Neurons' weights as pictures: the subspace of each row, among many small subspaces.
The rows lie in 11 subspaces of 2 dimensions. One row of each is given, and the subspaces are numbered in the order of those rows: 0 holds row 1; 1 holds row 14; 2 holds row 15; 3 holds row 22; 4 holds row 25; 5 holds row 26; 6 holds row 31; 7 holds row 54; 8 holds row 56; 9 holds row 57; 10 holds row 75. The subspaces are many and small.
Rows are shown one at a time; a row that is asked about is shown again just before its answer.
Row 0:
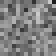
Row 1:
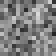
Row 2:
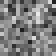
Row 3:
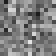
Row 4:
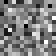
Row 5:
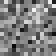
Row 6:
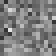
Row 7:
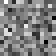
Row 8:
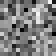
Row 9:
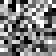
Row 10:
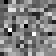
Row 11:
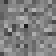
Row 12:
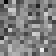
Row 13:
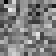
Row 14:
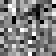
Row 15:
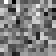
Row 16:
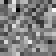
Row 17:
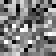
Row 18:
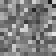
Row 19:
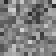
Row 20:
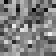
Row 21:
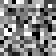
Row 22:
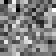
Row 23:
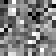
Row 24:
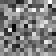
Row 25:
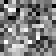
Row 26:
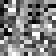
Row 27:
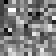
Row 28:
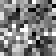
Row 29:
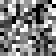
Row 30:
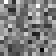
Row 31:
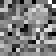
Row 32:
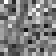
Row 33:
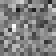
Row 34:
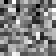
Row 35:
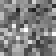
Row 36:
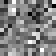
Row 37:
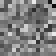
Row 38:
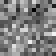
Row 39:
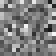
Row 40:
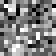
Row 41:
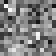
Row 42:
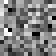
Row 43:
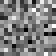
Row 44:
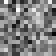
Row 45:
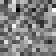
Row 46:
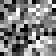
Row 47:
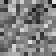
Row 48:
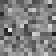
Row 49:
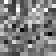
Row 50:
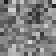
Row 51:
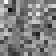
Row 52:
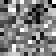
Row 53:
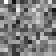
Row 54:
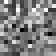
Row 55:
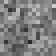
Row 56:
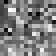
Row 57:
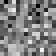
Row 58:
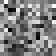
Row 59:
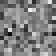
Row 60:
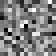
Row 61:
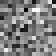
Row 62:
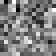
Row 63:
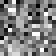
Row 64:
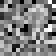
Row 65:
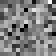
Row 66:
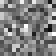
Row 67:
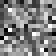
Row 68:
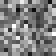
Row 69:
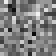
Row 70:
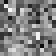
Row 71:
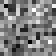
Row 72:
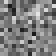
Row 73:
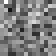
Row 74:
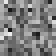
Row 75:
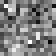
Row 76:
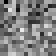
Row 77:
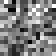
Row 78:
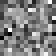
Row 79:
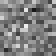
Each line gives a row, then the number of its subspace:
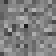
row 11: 1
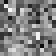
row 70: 10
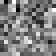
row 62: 3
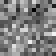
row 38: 5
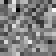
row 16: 3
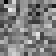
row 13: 5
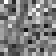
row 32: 9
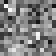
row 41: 10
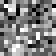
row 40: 10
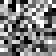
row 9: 3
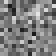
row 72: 1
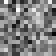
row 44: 2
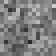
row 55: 4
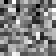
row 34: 2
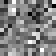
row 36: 6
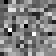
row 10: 1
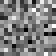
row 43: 9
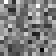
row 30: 9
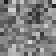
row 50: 8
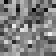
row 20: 7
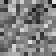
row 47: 8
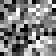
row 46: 4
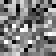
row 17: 7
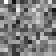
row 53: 2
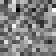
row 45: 3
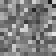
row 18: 8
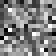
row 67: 9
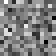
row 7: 2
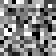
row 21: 2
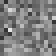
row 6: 4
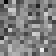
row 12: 9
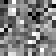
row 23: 6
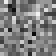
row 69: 1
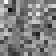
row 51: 5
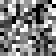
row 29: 0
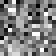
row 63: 9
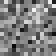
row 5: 8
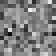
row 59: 10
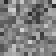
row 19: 8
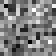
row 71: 10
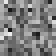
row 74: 10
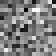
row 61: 1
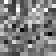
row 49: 7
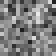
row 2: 0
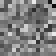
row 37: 6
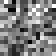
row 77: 5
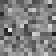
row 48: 5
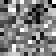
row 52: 8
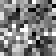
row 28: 4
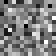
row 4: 2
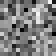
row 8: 0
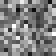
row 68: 2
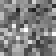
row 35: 4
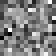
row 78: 10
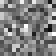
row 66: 6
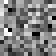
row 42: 5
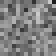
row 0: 0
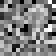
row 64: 6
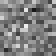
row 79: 1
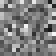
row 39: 6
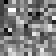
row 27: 8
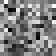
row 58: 4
